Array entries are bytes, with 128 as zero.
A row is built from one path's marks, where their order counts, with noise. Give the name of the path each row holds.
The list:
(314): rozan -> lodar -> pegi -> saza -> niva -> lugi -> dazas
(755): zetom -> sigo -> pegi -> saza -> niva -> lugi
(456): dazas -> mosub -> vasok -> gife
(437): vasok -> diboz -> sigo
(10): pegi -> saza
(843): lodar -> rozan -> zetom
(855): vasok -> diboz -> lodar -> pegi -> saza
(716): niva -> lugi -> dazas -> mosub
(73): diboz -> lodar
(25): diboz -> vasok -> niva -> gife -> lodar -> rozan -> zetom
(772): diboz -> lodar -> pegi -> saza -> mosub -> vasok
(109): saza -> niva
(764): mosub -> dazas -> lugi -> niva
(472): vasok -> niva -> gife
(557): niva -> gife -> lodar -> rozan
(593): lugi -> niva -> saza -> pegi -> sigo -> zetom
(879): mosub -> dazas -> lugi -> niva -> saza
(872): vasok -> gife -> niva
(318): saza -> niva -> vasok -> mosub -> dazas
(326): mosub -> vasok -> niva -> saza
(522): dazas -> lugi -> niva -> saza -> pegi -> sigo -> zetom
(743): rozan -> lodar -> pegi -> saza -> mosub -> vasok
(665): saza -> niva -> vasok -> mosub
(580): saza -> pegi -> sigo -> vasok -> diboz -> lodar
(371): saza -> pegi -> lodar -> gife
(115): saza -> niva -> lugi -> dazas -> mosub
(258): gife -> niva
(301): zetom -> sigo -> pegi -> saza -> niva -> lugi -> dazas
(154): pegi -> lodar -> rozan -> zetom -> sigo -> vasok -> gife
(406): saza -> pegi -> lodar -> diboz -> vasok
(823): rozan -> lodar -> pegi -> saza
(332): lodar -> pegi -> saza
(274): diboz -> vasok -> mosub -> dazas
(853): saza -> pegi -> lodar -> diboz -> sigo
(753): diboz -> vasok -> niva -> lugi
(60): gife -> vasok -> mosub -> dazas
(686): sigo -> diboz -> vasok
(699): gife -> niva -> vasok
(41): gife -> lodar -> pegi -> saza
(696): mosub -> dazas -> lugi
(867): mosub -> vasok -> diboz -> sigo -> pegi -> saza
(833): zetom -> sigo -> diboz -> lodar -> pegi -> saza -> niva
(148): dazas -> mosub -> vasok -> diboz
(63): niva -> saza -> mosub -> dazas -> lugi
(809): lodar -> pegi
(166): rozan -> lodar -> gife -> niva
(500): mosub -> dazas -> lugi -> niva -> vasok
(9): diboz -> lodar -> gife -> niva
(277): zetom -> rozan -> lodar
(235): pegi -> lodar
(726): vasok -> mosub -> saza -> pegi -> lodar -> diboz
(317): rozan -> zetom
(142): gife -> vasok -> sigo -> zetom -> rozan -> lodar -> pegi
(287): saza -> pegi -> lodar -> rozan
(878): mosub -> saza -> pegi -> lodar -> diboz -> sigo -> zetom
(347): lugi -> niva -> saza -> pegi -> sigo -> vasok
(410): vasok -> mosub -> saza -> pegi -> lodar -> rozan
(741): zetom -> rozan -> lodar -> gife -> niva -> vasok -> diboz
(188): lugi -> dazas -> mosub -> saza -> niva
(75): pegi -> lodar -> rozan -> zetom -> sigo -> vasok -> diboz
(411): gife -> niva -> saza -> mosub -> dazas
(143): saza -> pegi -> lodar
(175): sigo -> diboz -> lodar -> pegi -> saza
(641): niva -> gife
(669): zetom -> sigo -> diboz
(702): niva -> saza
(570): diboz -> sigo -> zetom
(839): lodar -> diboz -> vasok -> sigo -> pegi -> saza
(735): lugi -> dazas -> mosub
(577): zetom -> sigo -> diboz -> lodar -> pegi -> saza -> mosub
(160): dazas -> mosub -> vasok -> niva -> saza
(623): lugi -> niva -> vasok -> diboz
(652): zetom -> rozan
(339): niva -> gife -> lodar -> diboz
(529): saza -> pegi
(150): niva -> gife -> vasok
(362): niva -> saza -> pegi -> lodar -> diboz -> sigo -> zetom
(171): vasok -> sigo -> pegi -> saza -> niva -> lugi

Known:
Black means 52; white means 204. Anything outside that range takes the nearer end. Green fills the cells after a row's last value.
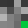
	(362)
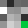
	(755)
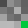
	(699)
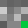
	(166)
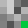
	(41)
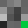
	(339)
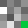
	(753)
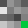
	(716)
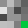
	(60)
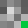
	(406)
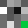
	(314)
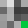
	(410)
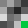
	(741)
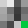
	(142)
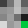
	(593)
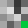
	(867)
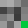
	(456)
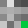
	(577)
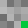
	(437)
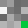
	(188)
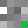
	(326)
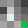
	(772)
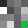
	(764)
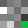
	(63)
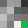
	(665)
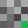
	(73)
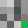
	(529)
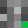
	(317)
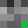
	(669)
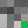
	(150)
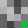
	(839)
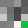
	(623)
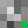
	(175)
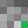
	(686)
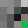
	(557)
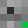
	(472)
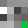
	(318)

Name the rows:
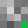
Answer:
(332)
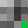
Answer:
(809)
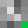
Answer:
(855)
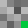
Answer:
(10)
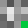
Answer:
(853)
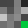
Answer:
(878)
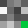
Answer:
(301)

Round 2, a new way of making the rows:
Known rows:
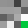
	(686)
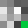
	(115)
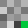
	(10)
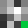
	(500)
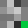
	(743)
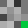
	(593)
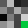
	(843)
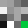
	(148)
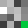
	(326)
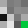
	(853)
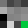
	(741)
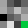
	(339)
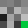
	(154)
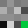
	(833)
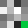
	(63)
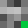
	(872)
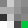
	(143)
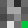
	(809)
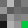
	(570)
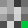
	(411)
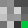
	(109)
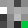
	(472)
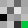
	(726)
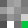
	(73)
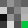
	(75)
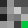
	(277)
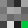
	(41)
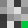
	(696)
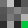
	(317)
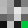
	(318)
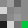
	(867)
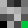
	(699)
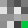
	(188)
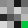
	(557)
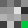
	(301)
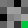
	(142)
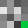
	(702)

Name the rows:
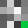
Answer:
(879)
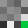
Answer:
(175)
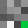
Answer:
(332)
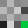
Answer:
(577)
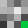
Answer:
(456)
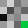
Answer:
(878)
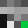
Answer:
(623)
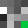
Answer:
(437)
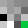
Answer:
(406)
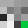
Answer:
(371)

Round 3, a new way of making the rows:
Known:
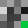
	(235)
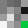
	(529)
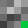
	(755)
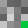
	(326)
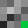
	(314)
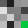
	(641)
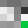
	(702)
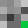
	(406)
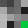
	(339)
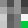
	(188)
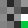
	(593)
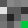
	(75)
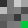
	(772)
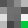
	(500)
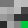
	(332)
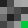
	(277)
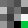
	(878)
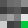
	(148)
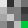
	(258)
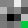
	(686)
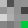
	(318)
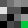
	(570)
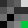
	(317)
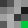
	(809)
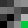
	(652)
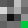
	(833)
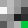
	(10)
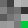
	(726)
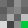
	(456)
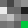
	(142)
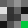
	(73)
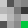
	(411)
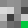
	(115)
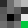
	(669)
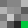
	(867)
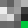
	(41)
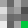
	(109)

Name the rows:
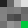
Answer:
(743)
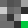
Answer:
(362)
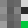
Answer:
(143)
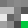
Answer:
(879)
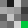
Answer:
(472)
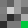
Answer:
(301)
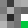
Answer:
(347)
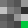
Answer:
(287)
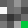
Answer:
(154)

